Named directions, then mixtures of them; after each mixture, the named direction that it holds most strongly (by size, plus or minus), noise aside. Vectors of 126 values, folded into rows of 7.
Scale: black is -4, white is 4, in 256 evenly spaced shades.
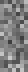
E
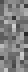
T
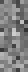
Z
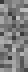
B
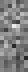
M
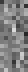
T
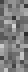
T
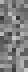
B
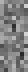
T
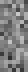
E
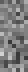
E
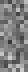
E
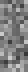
E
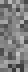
E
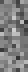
Z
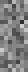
E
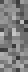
Z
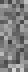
E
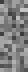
B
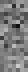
M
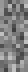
T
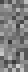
E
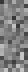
T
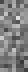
M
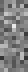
T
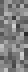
T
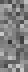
E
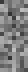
B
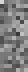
B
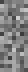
B
